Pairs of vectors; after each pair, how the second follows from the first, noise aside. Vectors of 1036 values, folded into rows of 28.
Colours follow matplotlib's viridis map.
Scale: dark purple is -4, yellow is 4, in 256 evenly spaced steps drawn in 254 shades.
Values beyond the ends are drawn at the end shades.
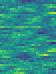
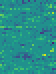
partly zeroed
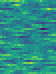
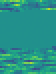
partly zeroed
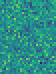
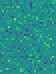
partly zeroed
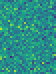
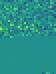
partly zeroed
